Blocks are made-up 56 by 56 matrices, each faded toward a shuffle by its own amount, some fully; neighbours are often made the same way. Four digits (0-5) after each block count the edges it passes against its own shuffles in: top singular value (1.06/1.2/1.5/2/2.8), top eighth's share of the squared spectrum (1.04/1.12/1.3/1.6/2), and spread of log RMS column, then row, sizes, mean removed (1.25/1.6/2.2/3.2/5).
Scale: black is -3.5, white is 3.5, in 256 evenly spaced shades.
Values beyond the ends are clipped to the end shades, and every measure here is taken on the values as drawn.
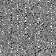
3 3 2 0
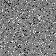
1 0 0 0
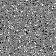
0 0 0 0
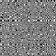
4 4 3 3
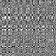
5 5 3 3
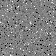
1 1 0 0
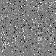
3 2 1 0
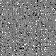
3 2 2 0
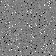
2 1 0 0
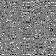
4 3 0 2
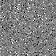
3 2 1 0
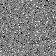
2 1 0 0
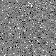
3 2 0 0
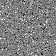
0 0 0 0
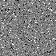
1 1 0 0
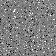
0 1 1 0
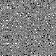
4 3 1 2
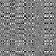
5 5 3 3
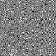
4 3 2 2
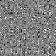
4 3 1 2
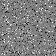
0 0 0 0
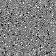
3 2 0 0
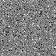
3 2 0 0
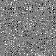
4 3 1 1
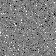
0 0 0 0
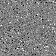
0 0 0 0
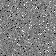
0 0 0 0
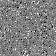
2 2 0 0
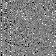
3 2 2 0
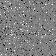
1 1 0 0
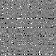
4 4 2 2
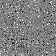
1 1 0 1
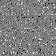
3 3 1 2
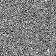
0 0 0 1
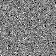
0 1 0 0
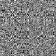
4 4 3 2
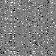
4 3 2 2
